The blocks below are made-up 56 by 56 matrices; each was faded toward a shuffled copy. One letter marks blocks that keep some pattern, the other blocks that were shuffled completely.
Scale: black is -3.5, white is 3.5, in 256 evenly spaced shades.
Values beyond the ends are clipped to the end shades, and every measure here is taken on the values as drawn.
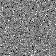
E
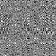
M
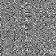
M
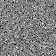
E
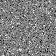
E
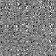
M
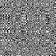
M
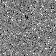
E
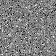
E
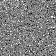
E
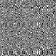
M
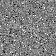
E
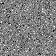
E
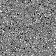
E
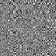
M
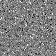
E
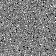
E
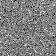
E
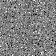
E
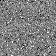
E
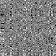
M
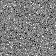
E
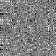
M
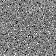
E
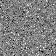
E
